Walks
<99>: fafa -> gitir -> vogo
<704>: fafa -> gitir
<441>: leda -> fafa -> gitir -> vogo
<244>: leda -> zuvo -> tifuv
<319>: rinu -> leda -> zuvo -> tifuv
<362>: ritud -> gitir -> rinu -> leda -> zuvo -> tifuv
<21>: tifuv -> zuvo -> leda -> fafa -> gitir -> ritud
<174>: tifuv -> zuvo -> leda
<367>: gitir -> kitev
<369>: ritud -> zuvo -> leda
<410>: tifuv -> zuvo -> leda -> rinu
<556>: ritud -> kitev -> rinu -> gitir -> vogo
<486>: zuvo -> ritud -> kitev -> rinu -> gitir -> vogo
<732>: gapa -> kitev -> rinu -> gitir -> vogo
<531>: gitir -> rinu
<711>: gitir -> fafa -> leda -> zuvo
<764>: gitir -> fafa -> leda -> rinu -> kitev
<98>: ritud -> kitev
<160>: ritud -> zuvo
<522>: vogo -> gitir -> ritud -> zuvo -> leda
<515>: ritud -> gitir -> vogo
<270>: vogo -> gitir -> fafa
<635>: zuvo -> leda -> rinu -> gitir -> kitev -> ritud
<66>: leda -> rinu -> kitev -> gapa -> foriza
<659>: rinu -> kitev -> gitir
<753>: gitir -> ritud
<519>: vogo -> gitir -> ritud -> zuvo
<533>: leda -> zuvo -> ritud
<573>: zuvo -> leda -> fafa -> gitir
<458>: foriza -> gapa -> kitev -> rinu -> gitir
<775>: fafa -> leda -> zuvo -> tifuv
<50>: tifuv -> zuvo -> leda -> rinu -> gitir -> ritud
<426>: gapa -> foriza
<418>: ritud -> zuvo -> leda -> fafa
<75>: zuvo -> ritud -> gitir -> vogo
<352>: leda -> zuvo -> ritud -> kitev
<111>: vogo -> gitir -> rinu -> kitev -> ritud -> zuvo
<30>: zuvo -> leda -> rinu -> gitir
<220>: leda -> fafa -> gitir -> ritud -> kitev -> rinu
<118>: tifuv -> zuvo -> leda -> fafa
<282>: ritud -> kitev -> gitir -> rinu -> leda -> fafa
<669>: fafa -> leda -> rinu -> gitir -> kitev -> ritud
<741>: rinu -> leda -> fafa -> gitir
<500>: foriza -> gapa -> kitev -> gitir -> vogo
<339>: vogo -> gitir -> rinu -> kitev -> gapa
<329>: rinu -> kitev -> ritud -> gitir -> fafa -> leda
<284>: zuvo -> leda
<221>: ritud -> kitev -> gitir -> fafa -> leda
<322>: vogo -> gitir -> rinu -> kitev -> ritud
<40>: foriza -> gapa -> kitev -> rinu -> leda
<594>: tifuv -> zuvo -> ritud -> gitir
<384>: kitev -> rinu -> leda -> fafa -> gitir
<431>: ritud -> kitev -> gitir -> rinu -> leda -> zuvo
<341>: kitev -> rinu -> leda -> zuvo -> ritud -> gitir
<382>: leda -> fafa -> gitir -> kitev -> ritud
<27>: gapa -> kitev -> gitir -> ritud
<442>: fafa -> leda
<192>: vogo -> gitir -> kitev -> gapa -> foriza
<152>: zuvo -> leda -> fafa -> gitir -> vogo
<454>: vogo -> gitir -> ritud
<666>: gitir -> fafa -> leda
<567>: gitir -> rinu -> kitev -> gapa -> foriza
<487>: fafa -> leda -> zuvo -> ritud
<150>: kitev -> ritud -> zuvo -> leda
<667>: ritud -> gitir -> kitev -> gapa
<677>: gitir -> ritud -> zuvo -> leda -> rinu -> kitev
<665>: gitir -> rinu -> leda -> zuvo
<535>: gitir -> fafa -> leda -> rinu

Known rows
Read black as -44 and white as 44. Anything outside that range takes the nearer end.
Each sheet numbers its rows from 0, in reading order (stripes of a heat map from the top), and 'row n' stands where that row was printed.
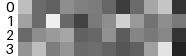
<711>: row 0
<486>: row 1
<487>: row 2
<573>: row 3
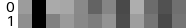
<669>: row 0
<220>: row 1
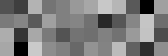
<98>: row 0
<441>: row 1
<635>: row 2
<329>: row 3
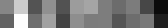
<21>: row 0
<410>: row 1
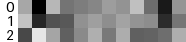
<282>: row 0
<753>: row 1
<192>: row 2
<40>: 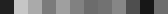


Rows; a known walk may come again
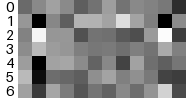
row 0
<418>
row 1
<667>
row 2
<152>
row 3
<99>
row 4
<669>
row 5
<362>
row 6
<635>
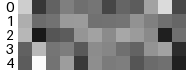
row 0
<665>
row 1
<704>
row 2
<753>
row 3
<533>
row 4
<410>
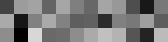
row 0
<458>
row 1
<741>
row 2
<556>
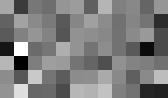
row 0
<367>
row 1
<369>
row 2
<352>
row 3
<426>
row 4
<764>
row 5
<322>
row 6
<594>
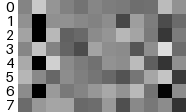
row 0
<270>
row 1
<220>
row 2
<431>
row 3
<522>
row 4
<329>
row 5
<711>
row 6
<221>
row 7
<487>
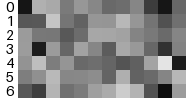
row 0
<40>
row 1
<150>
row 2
<515>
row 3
<567>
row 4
<573>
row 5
<339>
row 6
<98>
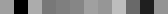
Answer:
<282>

